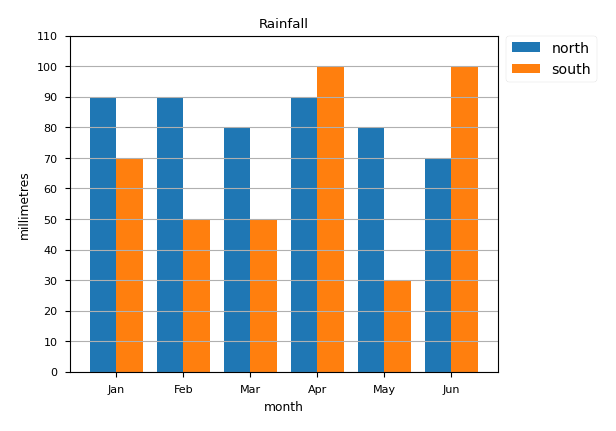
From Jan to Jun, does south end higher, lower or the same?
higher
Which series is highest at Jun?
south
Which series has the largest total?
north
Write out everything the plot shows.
Title: Rainfall
x-axis: month, ticks Jan Feb Mar Apr May Jun
y-axis: millimetres, ticks 0 10 20 30 40 50 60 70 80 90 100 110
Legend: north, south
Values:
north: 90 90 80 90 80 70
south: 70 50 50 100 30 100
